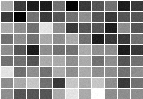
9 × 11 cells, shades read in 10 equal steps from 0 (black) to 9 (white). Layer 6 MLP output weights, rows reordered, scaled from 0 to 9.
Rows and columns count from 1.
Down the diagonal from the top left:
6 0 4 6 4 5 6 7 5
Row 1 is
6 2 1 1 4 0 2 3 4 1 2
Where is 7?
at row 8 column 3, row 8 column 6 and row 8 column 8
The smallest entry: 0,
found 2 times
